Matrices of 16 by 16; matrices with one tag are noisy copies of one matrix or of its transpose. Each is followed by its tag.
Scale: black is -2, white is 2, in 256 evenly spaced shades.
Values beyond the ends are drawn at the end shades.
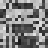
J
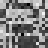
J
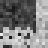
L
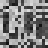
J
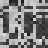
J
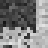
L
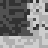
L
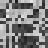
J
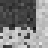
L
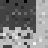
L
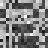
J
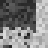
L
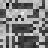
J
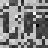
J
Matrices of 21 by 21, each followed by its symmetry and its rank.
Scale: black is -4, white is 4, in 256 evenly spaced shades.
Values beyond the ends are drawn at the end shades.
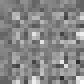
symmetric, rank three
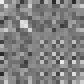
symmetric, rank three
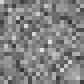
symmetric, full rank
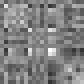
symmetric, rank three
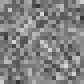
symmetric, full rank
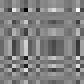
neither, rank one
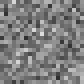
neither, full rank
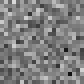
neither, full rank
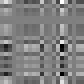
neither, rank one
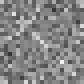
symmetric, full rank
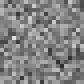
neither, full rank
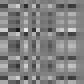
neither, rank one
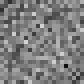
symmetric, full rank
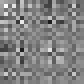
symmetric, rank three
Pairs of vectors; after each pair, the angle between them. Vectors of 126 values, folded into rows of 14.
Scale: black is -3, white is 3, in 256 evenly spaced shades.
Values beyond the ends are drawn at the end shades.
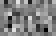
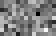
partly opposed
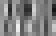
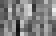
nearly opposite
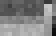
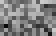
partly opposed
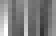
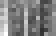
nearly parallel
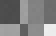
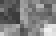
nearly parallel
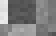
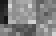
nearly opposite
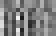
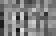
nearly opposite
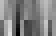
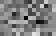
orthogonal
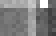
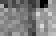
nearly opposite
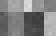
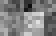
nearly opposite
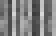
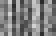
nearly opposite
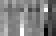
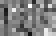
partly opposed
